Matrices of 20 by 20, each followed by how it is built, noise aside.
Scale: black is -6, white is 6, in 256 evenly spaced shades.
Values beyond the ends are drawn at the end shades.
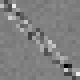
banded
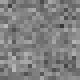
low rank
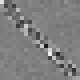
banded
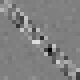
banded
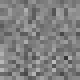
low rank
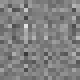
low rank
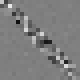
banded
